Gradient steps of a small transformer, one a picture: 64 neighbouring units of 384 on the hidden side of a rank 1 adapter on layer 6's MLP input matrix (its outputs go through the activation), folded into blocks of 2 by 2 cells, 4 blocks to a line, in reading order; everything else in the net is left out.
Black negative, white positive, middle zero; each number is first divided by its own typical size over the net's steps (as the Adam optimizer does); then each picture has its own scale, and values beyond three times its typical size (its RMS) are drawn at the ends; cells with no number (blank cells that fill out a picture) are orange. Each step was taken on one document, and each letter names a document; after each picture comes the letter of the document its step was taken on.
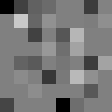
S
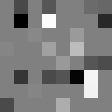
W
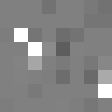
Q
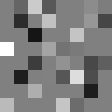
W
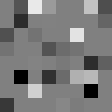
W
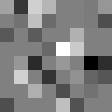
S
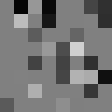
W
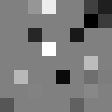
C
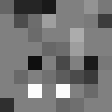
S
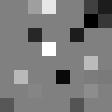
C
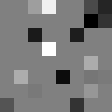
C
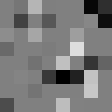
W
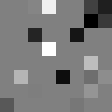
C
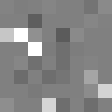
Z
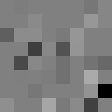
Z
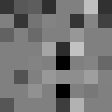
S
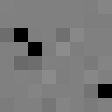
Z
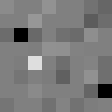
Q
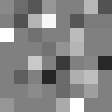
S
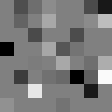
W
